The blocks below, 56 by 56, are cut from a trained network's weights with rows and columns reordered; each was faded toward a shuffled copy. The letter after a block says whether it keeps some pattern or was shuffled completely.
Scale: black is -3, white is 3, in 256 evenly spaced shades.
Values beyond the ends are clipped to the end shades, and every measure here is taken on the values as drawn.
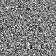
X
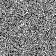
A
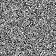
A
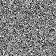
A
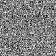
X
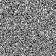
X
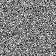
A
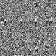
X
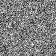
A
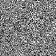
X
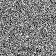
A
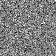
A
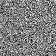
X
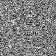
X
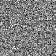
X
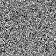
X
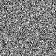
X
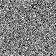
A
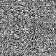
X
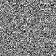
X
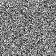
A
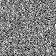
A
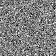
A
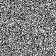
A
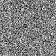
X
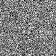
X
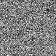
X
